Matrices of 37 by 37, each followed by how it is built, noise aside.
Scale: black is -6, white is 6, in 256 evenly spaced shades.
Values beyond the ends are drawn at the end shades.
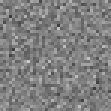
noise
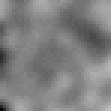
smooth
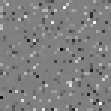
sparse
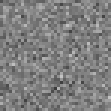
noise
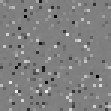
sparse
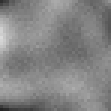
smooth
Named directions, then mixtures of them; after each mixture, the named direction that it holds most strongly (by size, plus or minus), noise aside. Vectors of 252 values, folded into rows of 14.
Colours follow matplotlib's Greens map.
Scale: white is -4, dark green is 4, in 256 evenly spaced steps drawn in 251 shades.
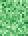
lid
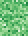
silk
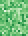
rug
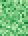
lid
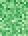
silk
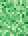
lid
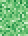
lid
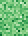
silk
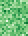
rug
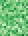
lid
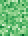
lid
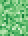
lid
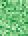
lid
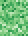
lid
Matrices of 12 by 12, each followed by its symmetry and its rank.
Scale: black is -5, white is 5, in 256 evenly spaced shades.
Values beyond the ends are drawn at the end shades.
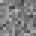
neither, full rank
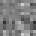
antisymmetric, rank two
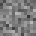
neither, full rank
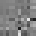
antisymmetric, rank two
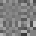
antisymmetric, rank two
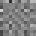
antisymmetric, rank two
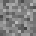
neither, full rank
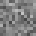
neither, full rank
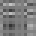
neither, rank one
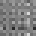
antisymmetric, rank two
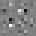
antisymmetric, rank two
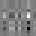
neither, rank one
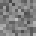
neither, full rank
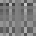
neither, rank one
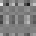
neither, rank one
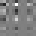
neither, rank one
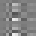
neither, rank one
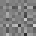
antisymmetric, rank two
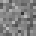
neither, full rank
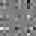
antisymmetric, rank two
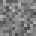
neither, full rank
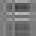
neither, rank one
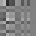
neither, rank one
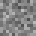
neither, full rank
